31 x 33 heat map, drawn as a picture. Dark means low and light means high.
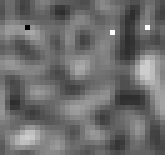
No single row or column stands out from its neighbours. The texture is blotchy. On average the colour sits 40% of the way up the scale. Three lone cells stand out: two far higher and one far lower than their neighbours. Neither half mirrors the other.
